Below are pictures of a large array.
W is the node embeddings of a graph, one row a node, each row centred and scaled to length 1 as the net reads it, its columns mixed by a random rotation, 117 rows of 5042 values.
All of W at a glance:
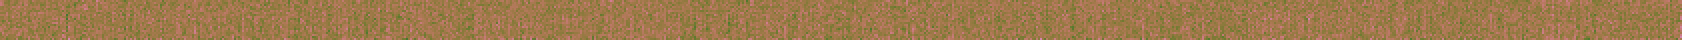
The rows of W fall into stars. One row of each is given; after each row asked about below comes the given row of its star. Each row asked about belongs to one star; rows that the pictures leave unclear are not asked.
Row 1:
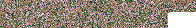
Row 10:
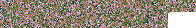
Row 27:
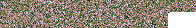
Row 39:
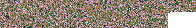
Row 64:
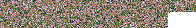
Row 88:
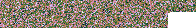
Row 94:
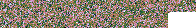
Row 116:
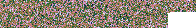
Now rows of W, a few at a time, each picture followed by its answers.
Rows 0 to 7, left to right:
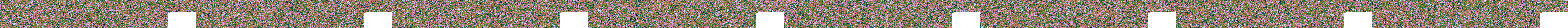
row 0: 64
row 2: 116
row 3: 94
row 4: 10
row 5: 10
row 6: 27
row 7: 94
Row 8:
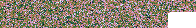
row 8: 10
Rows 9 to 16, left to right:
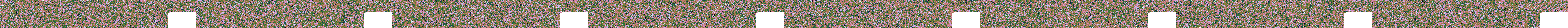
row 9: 1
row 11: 39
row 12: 1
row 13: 39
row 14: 94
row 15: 10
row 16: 94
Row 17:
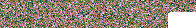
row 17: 39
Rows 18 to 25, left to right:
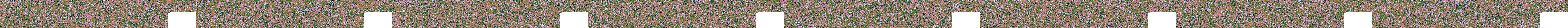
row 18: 39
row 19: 64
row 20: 88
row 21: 39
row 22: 116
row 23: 116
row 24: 1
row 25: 116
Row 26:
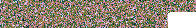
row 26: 39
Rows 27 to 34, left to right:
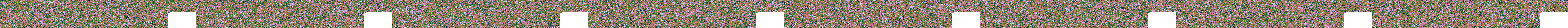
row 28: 116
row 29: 94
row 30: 94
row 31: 94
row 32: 10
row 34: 88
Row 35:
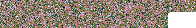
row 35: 1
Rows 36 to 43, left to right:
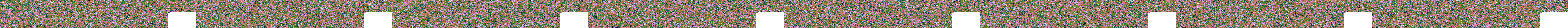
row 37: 1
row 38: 64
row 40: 1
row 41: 64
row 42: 116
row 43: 88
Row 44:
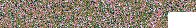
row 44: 1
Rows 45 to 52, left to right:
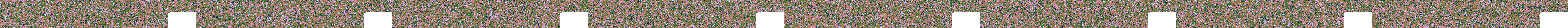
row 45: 64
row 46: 39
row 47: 88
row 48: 94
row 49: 27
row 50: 88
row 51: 64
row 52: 1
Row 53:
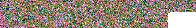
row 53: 39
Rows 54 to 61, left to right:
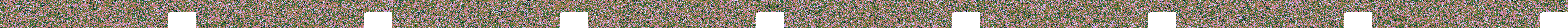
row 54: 88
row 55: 94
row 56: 64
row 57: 88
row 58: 88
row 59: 88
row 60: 88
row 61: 39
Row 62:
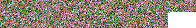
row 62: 64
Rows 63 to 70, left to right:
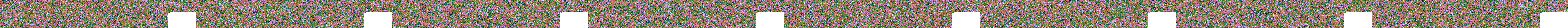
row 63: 1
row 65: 64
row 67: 94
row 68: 64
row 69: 27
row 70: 94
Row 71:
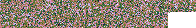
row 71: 64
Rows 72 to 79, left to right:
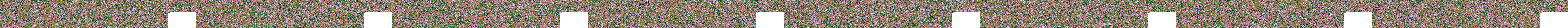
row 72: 39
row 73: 116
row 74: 116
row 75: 64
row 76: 10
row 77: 27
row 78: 94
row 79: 88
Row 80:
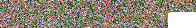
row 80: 88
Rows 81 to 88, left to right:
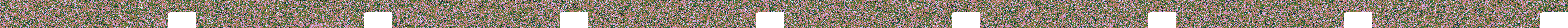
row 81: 64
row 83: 116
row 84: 88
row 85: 1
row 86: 88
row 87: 94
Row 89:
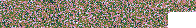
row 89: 94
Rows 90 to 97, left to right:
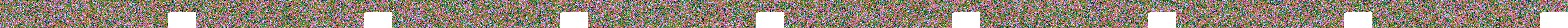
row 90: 88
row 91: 88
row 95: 10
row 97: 94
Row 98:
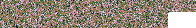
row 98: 10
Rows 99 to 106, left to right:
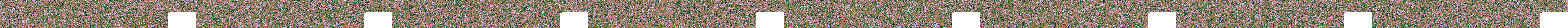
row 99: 116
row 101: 10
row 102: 116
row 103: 116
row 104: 39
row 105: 88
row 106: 39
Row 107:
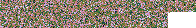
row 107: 64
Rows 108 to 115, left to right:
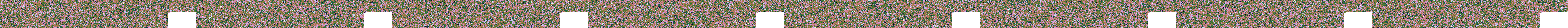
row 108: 116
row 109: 27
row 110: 116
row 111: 64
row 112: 116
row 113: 1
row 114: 27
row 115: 27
